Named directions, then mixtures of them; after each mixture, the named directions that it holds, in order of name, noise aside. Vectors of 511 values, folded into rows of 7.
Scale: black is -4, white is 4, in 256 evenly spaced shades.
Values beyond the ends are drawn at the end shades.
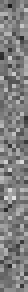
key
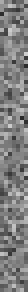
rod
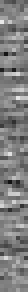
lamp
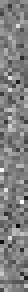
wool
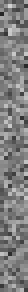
rod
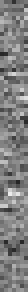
key, lamp, rod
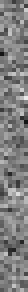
key, lamp, rod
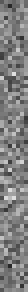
key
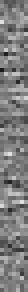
lamp, wool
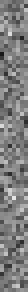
key, rod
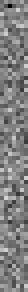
key, rod, wool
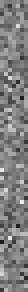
wool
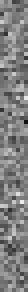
lamp, rod, wool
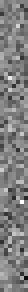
key, wool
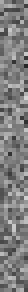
rod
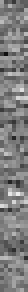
lamp, rod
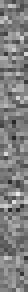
key, lamp, rod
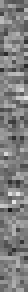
lamp, rod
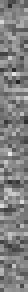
key, lamp, wool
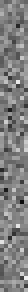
wool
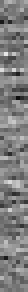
lamp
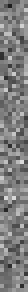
key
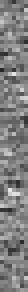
key, lamp, rod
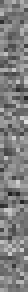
lamp, rod, wool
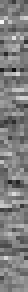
lamp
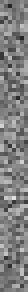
key, lamp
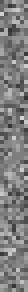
rod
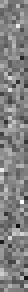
wool
